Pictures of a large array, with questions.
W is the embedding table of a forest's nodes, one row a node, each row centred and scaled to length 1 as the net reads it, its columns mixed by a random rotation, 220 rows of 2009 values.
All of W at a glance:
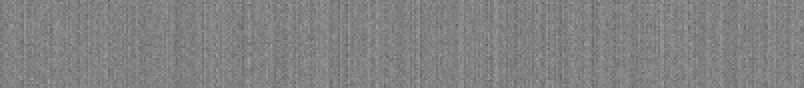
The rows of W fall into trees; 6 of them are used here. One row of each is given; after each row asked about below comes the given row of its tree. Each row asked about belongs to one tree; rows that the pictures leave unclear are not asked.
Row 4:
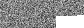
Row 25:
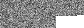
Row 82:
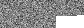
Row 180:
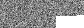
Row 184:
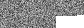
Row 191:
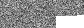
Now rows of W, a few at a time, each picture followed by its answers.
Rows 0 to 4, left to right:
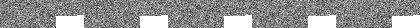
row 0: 25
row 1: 25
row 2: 191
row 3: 4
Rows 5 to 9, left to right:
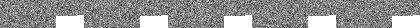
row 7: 184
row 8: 4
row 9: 4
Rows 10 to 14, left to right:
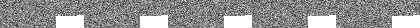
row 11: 25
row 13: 25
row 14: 184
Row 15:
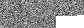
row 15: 184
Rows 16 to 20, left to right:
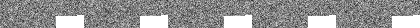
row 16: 25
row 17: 191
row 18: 191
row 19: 180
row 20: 184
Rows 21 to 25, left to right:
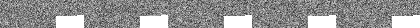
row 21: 4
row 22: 191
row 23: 25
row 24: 25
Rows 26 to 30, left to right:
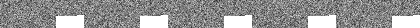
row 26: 25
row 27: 82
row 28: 82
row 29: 184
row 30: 82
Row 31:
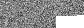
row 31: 4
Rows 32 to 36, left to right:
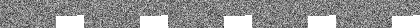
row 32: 25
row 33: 4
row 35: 4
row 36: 4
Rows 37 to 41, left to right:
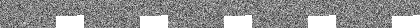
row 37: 180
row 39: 4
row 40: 4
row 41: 4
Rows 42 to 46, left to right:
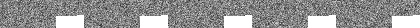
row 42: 25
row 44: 25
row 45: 180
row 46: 4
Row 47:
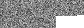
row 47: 184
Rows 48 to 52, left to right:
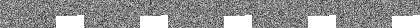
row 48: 4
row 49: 82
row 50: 191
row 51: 184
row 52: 25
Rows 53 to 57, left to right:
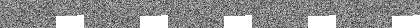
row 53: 191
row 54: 184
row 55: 184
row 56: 25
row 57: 191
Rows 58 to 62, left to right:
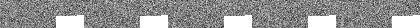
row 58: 4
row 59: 184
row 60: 4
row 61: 4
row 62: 4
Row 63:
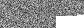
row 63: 191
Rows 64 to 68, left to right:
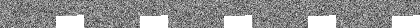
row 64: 191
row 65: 4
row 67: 4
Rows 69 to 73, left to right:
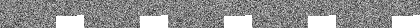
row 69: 82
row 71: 4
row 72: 4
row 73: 184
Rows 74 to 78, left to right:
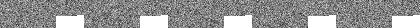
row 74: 82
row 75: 4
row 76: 184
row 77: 25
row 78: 82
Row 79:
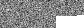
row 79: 82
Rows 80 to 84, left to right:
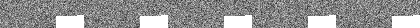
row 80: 4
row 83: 184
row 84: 184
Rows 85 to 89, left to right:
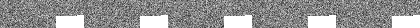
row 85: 184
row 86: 25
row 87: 4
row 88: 25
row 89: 184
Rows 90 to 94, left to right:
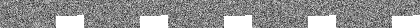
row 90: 25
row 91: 4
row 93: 184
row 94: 4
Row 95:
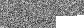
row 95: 184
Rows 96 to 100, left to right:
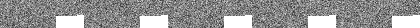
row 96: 184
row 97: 25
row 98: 4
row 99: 25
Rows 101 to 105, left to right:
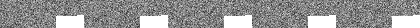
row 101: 82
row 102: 4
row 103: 4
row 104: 25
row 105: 191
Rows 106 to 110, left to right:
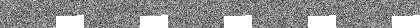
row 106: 191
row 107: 191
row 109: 25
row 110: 25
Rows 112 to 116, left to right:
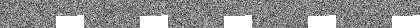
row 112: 25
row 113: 191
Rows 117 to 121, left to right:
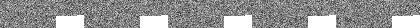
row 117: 4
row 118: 25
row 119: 184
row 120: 184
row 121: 4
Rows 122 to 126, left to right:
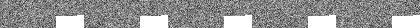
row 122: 184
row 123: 82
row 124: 191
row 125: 184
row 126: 4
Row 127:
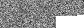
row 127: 191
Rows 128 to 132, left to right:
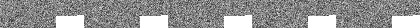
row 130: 25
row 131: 82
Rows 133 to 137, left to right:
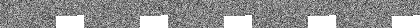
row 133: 25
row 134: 180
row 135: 25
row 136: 184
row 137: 25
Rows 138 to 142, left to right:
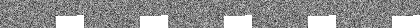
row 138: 25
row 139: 184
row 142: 82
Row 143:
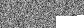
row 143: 82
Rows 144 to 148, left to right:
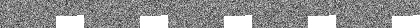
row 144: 82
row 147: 191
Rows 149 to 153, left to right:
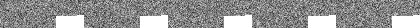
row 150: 184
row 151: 191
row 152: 4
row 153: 25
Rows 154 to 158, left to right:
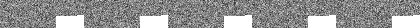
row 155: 25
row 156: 82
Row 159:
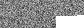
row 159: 4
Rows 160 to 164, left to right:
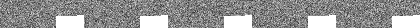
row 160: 25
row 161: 4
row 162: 191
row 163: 184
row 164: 4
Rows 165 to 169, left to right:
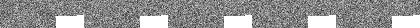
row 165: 25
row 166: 4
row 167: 184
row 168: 4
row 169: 184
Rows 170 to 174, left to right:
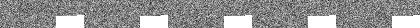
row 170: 191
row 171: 82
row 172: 184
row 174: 25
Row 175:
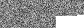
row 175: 191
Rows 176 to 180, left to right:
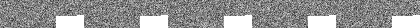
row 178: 25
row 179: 25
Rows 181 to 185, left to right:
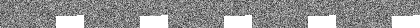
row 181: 25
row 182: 191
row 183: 82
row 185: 25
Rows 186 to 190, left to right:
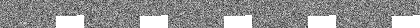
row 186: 180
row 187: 25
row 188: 184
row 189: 25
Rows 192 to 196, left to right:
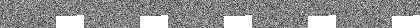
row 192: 184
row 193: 82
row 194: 25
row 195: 180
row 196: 184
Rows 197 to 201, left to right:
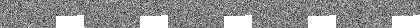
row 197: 184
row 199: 184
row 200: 4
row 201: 191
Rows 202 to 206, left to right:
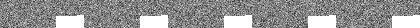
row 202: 180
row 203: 4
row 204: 4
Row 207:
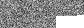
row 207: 191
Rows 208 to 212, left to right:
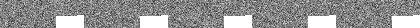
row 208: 4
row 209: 184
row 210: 25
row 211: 4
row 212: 25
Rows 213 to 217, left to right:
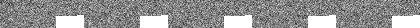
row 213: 25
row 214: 4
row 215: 82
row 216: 4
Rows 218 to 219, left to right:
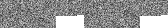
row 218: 184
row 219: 25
